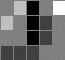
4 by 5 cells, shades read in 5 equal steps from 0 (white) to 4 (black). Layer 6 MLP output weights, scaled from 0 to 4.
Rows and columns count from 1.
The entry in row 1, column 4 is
2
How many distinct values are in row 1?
4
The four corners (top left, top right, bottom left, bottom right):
2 0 3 2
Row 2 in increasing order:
1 2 2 3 4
